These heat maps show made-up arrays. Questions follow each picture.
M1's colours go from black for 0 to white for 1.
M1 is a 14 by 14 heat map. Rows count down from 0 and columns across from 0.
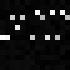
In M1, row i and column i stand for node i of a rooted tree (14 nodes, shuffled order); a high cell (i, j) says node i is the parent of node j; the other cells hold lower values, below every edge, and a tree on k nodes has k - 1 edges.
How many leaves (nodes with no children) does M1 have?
10
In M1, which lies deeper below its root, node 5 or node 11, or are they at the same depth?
node 11
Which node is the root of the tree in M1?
5
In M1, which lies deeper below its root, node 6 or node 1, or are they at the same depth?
the same depth
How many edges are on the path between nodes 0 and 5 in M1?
4
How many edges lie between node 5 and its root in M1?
0
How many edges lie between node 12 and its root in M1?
3
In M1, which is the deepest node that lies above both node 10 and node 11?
2
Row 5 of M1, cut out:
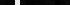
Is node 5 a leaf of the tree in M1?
no
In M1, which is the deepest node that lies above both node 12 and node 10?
2
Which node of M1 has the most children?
7
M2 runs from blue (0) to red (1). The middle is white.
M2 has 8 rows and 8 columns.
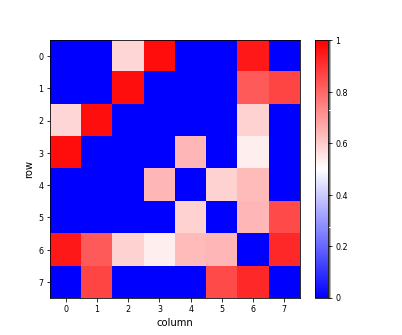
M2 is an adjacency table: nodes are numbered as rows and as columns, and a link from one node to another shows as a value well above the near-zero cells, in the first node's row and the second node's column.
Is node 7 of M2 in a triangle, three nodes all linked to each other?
yes
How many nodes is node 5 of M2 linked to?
3
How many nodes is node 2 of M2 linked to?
3
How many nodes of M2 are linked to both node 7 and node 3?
1
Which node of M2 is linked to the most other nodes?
node 6
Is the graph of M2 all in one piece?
yes
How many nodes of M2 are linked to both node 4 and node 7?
2
